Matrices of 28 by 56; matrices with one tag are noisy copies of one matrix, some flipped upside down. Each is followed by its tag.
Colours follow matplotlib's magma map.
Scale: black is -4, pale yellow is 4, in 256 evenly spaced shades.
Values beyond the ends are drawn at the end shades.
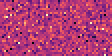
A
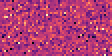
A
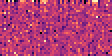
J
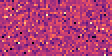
A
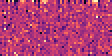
J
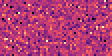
A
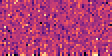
J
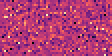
A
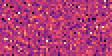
A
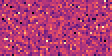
A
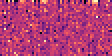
J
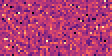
A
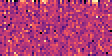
J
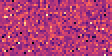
A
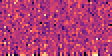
J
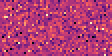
A
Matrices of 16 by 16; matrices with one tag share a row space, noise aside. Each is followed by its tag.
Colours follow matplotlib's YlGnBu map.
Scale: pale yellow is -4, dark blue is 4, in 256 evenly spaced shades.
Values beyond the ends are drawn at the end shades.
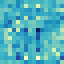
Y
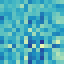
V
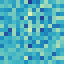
V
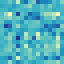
Y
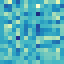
Y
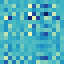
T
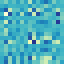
T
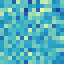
V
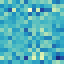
V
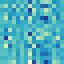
T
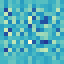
T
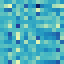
Y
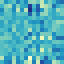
V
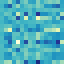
Y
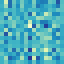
T
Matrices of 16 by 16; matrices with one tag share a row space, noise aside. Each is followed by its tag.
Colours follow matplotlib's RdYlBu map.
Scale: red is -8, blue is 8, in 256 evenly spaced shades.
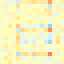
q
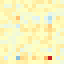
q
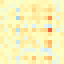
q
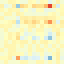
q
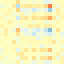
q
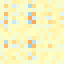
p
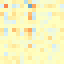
p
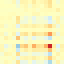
q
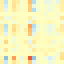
p
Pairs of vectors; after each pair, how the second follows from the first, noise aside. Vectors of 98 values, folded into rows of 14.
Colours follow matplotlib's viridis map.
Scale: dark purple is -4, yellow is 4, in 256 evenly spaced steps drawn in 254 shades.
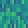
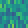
negated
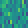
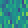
negated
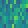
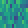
negated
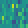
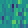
negated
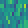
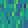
negated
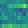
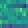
negated
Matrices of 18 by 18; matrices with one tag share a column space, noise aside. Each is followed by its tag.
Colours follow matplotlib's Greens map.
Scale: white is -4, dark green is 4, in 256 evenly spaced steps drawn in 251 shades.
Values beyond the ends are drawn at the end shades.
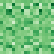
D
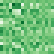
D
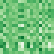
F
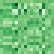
D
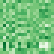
F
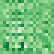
F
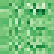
D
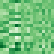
F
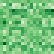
D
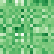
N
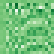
D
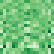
F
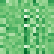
N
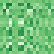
D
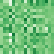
N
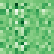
D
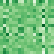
N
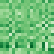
F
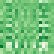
F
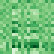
F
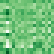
F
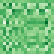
D
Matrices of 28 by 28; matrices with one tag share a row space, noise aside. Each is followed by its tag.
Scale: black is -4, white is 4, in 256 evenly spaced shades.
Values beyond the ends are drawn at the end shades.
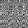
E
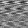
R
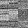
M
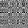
E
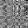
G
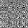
E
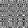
E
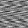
R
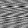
R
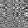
G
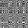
E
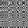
E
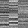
M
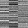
M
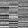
M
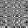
G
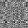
G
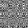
E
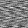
R
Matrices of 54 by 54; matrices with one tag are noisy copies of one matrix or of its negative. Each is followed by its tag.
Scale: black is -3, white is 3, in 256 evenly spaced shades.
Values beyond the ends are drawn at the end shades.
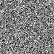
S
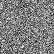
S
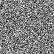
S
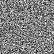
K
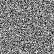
K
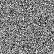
K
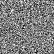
K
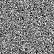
K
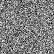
S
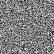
K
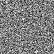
K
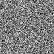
S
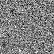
K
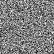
K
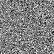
K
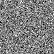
S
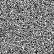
K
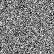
S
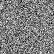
S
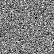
K
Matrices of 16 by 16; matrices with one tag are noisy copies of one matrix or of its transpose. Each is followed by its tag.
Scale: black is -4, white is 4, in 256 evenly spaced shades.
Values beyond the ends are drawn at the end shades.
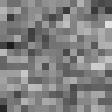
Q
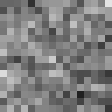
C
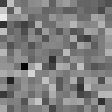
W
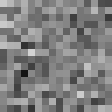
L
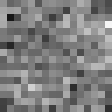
Q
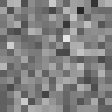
W
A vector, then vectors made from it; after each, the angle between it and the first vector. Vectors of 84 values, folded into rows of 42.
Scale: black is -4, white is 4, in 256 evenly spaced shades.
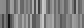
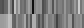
partly opposed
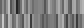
partly opposed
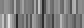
nearly opposite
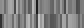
orthogonal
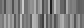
partly opposed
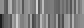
partly aligned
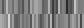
partly opposed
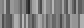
partly aligned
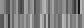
partly aligned
